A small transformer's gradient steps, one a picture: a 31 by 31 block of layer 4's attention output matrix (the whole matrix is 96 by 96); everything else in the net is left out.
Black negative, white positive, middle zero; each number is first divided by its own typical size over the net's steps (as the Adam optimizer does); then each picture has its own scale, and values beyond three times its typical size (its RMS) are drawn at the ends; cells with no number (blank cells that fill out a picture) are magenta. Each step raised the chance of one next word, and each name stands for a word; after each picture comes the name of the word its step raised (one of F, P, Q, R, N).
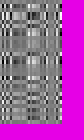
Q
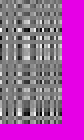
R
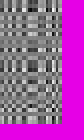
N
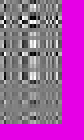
Q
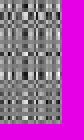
Q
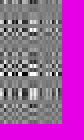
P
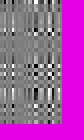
P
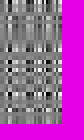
N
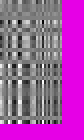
R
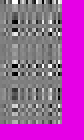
P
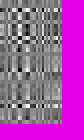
N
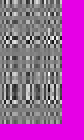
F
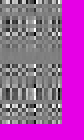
P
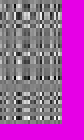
Q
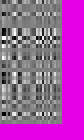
F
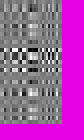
N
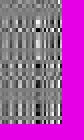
R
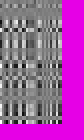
R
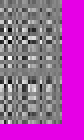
F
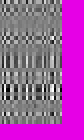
F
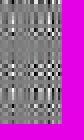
P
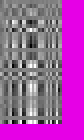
R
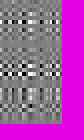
P
